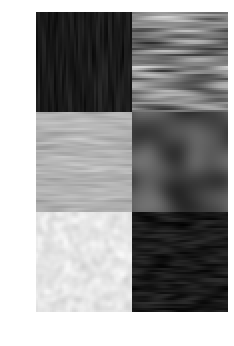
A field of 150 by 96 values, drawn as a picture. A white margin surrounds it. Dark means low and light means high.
It is made of 3 by 2 panels. Panel 1,1: very low, streaked downward, faint in contrast. Panel 1,2: middling, streaked across, strong in contrast. Panel 2,1: high, streaked across, faint in contrast. Panel 2,2: low, smooth. Panel 3,1: very high, blotchy, faint in contrast. Panel 3,2: very low, streaked across, faint in contrast.
